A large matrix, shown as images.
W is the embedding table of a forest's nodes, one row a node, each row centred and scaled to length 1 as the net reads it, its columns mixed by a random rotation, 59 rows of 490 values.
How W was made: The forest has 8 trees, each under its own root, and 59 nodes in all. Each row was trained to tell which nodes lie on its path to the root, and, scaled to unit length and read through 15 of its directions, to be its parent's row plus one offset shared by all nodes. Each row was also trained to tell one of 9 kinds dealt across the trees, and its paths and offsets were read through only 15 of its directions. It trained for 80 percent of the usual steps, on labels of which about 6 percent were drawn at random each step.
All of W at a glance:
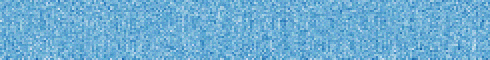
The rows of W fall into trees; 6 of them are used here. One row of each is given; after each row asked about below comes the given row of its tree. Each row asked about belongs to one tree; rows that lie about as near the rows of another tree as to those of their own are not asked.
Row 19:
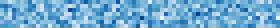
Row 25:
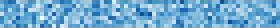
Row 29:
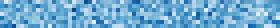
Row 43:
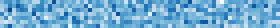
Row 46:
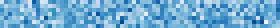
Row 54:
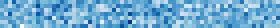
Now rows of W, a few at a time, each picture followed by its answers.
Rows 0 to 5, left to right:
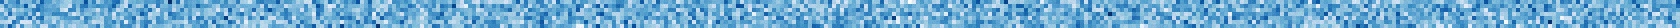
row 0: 43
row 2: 29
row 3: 29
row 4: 19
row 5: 43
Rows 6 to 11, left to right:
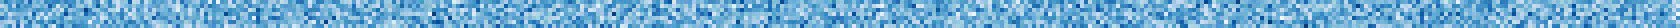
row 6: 25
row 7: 29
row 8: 25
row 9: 25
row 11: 54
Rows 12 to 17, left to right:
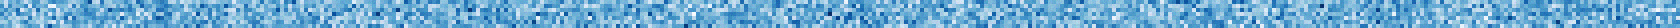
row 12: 29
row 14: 25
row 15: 29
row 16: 25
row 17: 29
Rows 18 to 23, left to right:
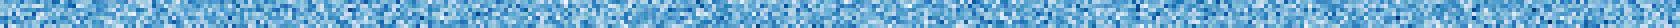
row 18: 25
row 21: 29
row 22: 25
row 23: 43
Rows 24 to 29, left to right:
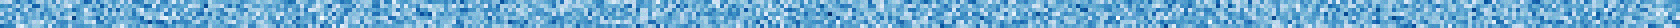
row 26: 54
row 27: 19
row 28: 25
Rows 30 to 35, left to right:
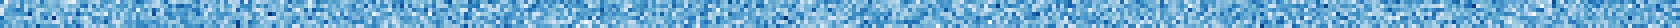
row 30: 29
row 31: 43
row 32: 43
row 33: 19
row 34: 29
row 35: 25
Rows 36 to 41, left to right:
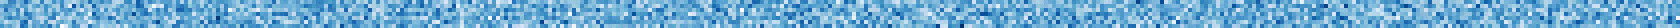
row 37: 54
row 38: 19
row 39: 54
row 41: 19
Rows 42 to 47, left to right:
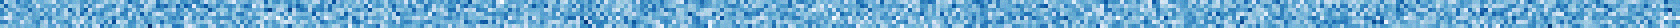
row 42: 19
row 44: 29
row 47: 19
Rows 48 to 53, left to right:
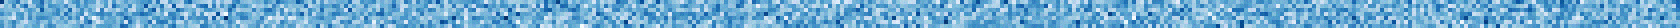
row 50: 19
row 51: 29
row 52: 54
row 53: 43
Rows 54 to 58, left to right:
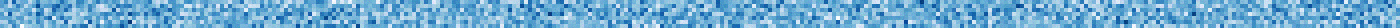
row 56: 19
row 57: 29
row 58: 19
